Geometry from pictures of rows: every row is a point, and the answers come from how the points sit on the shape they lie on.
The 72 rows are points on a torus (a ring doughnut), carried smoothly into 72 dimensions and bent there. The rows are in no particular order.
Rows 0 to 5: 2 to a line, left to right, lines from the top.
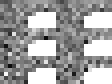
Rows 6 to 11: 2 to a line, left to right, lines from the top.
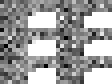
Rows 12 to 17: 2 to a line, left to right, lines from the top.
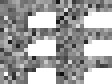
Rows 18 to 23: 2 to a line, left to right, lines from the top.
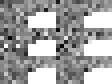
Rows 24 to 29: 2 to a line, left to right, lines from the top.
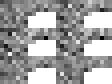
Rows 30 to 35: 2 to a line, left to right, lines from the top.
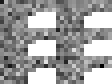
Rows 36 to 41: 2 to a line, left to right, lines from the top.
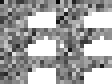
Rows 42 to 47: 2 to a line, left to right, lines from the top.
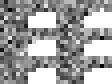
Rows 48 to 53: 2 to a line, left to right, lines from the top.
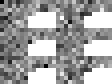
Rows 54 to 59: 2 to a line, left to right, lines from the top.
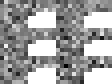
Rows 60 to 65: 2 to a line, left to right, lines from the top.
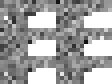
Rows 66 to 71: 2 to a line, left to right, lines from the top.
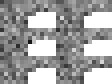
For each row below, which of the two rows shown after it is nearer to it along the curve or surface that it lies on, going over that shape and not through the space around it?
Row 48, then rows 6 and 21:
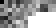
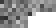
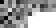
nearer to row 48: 21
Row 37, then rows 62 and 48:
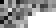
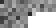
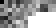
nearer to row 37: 48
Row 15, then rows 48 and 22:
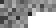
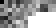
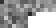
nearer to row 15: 22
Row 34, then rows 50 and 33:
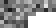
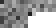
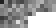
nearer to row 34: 33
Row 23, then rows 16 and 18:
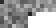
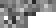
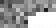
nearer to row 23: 16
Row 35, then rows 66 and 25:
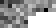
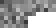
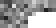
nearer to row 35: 66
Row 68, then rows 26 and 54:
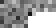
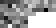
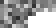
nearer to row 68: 54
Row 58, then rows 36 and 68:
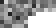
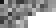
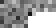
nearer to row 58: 36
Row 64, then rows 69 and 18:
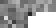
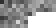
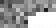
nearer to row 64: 18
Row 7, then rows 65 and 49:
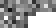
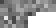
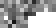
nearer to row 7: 49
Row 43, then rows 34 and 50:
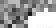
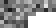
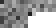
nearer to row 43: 50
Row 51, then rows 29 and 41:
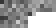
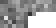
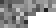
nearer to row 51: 41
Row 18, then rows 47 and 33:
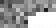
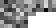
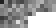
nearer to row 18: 33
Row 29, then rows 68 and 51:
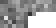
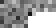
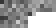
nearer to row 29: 68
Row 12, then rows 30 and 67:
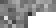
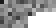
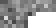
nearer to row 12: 67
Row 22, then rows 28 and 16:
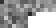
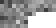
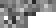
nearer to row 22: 16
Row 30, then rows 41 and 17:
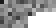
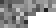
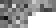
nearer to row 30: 17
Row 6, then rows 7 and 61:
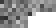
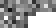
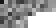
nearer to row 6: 61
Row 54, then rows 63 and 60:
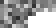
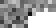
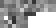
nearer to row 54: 60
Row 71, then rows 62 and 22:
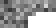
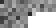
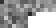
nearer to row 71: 22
